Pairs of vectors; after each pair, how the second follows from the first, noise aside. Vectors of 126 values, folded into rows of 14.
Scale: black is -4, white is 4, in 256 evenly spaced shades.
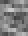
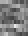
reversed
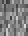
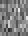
wrapped around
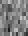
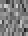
shuffled
